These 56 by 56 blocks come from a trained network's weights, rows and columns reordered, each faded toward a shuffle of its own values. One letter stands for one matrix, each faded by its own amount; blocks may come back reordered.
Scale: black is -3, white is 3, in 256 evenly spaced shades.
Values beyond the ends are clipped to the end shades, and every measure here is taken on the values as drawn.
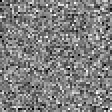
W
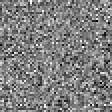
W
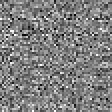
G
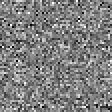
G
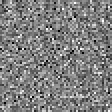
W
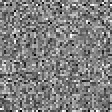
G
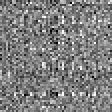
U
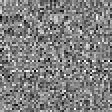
G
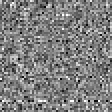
G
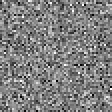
W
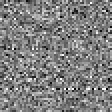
G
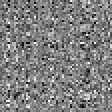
U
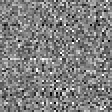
U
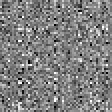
U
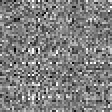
U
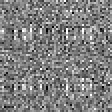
U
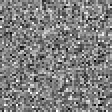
W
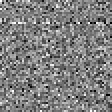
G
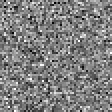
W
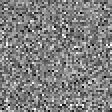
W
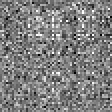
U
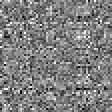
U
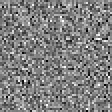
G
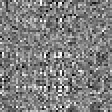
U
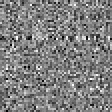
G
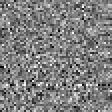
G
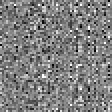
U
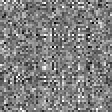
U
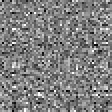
U
